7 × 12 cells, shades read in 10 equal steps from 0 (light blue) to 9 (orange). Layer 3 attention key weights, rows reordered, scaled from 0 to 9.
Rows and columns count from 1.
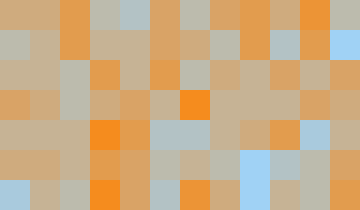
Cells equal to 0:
3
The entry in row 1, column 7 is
3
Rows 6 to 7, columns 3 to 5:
4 7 6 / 3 9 6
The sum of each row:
60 52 57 61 53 48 52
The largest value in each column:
6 5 7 9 7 7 9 6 7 7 8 7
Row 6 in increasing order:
0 2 3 3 3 4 4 5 5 6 6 7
